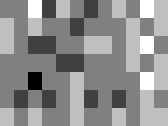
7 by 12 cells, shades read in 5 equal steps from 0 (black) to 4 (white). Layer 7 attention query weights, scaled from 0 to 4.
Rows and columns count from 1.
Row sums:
29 27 28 24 26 22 30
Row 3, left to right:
3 2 1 1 2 2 3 3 2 3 4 2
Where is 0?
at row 5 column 3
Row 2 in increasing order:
1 2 2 2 2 2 2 2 3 3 3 3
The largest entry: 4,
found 4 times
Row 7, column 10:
2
